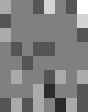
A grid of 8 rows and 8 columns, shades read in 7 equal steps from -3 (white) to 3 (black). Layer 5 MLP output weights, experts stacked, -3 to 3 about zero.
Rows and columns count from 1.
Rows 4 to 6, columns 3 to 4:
0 1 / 1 0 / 0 0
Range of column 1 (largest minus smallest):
2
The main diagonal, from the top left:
-1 0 0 1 0 -1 0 1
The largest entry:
2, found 2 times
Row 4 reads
0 1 0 1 1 0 0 0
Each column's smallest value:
-1 -1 0 -1 -2 -1 -1 -3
